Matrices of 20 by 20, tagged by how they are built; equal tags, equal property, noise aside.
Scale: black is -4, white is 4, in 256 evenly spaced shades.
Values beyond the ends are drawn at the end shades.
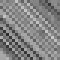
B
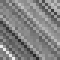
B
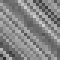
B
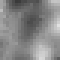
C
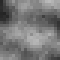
C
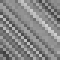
B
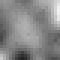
C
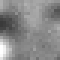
C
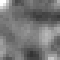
C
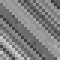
B
